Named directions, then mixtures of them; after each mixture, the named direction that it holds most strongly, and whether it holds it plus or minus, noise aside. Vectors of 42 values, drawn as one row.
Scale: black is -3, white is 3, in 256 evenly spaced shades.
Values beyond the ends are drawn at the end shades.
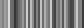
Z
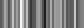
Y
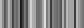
Y, minus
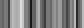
Y, plus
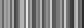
Z, plus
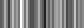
Y, plus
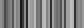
Y, minus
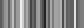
Y, plus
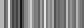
Y, minus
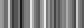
Y, minus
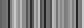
Z, minus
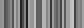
Y, minus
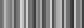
Y, plus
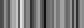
Y, plus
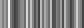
Z, plus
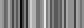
Y, minus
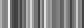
Z, plus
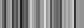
Y, minus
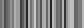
Z, minus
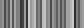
Y, minus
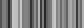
Z, minus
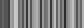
Z, minus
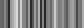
Z, minus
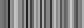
Z, minus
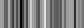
Y, minus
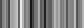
Y, plus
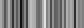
Y, minus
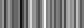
Y, minus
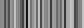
Z, minus
